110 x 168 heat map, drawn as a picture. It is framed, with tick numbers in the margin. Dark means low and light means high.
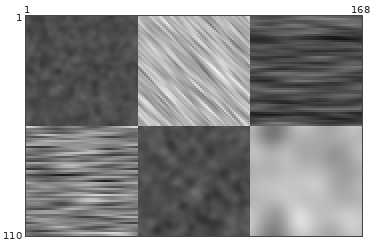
It is made of 2 by 3 panels. Panel 1,1: low, blotchy, faint in contrast. Panel 1,2: high, slanting down to the right. Panel 1,3: low, streaked across. Panel 2,1: middling, streaked across, strong in contrast. Panel 2,2: low, blotchy, faint in contrast. Panel 2,3: high, smooth.
